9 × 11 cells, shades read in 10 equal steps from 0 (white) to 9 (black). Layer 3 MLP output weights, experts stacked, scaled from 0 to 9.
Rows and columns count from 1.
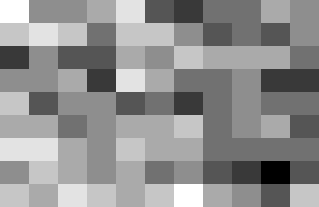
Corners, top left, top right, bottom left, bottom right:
0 4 2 2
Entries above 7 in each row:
0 0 0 0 0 0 0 1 0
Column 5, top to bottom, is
1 2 3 1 6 3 2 3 3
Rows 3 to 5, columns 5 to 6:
3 4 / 1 3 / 6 5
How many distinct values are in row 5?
5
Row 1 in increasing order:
0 1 3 3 4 4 4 5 5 6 7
